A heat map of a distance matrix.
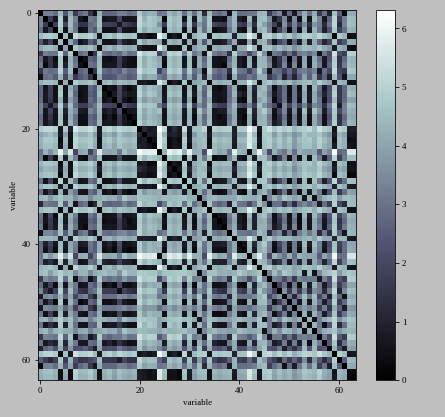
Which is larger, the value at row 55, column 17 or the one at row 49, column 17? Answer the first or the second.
the first
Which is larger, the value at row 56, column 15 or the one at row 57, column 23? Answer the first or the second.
the second
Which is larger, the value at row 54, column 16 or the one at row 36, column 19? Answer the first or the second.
the first
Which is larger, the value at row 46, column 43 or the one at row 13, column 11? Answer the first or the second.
the first
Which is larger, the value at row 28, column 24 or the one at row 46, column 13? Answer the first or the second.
the first
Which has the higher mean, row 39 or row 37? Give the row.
39
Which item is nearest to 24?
42
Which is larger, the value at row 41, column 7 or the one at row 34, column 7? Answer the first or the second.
the second
